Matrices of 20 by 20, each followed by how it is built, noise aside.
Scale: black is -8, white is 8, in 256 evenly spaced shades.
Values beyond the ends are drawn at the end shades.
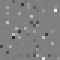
sparse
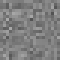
low rank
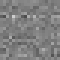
low rank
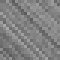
Toeplitz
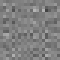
low rank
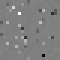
sparse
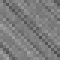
Toeplitz
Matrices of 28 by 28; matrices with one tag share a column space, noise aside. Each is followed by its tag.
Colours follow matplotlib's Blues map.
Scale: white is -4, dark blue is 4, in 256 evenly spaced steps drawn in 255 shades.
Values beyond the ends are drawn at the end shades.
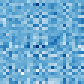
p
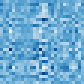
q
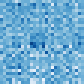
p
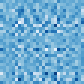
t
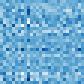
t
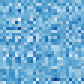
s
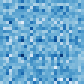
s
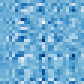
s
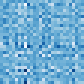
p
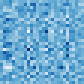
q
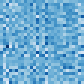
p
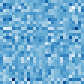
s
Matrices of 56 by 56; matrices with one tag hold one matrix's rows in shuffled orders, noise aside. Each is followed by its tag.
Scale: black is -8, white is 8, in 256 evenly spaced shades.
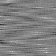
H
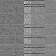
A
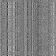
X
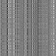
X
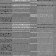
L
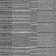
L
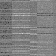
L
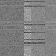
A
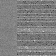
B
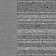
B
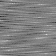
H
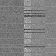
A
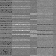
L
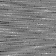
H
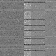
A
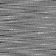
H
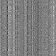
X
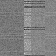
A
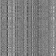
X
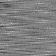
H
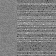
B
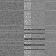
A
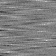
H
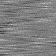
H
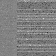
B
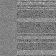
B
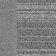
B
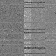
A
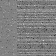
B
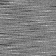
H
